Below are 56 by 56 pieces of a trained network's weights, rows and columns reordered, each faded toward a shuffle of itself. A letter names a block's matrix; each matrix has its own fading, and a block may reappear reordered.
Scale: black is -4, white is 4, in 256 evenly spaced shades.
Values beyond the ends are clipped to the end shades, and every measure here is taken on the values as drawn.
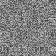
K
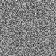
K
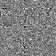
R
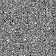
R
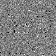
R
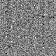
R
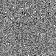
R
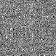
R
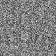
K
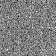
R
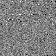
R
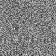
K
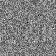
K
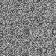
K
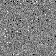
R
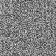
K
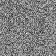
K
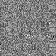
K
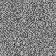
K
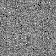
R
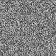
K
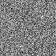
K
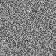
K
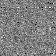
R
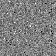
R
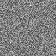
K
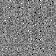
R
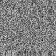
K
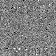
R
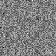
K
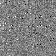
R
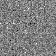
R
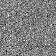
R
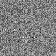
K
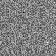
K
